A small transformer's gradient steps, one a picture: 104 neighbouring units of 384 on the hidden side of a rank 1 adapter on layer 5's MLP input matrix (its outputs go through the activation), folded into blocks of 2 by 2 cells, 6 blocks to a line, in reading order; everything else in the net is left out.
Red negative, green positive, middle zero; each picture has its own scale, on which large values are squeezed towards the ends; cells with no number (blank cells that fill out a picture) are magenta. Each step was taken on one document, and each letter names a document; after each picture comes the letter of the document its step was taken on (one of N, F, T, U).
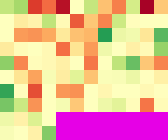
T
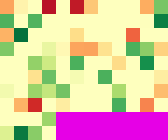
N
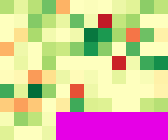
T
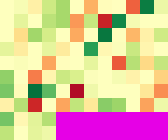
T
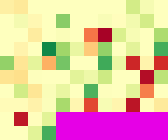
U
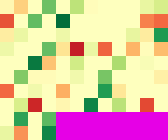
N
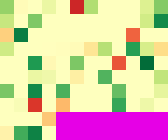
N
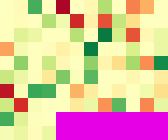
T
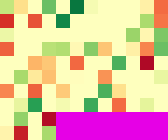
N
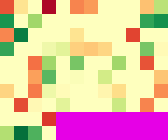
N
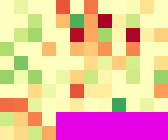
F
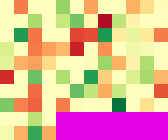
F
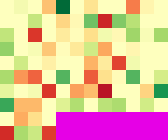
F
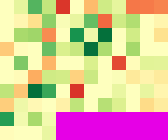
T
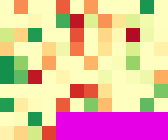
F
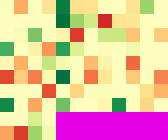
F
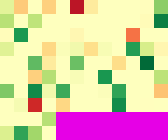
N
